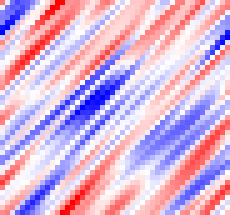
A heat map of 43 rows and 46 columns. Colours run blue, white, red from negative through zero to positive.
Neither half mirrors the other. Streaks slant up to the right. The histogram is bell-shaped. Overall the values sit about 50% of the way up the scale. The ninth with the lowest average is the centre. There is no overall slope.
